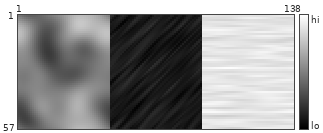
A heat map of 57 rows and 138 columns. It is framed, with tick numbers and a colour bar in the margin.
It is made of 1 by 3 panels. Panel 1,1: middling, smooth, strong in contrast. Panel 1,2: very low, slanting up to the right, faint in contrast. Panel 1,3: very high, streaked across, faint in contrast.
